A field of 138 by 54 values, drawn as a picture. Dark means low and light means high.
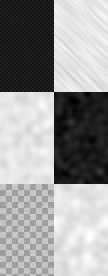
It is made of 3 by 2 panels. Panel 1,1: very low, checkered, faint in contrast. Panel 1,2: very high, slanting down to the right, faint in contrast. Panel 2,1: very high, blotchy, faint in contrast. Panel 2,2: very low, blotchy, faint in contrast. Panel 3,1: high, checkered. Panel 3,2: very high, blotchy, faint in contrast.
